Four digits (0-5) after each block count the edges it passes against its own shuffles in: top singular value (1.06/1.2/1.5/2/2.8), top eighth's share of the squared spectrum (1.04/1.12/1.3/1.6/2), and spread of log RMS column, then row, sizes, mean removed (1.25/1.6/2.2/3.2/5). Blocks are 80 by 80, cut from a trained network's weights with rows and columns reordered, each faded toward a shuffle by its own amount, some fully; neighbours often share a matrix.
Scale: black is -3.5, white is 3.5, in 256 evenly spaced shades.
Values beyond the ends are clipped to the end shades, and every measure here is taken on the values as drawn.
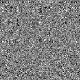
3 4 2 2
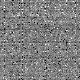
3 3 2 0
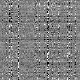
4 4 4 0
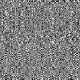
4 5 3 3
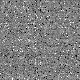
2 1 1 0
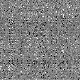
3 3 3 0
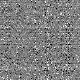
3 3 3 0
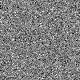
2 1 0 0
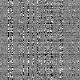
4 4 4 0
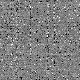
2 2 2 0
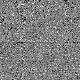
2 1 1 0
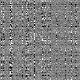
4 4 4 1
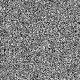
2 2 1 0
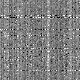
4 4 1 3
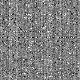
3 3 0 2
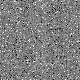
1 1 0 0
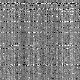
4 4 1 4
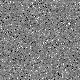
0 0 0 0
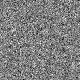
2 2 0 0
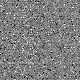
2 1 1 0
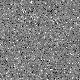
0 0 0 0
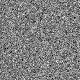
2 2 0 0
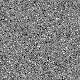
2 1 0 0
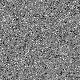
0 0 0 0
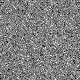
0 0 0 0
